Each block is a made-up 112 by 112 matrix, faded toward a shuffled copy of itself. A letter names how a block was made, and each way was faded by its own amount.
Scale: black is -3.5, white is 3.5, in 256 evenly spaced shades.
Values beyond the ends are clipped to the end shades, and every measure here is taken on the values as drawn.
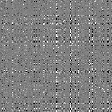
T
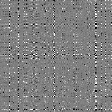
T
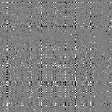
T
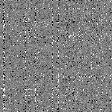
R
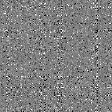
R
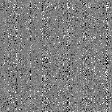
R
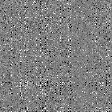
R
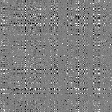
T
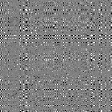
T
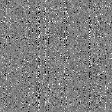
R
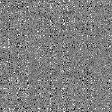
R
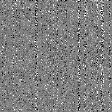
R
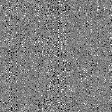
R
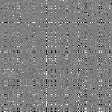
T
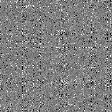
R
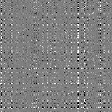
T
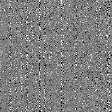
R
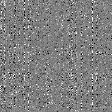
R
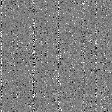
R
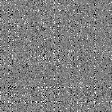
R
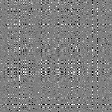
T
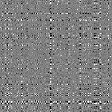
T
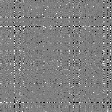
T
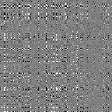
T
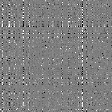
T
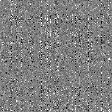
R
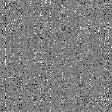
R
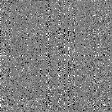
R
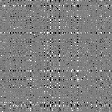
T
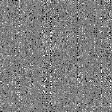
R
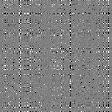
T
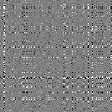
T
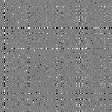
T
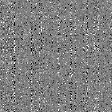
R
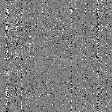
R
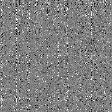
R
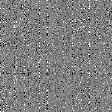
R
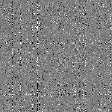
R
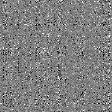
R
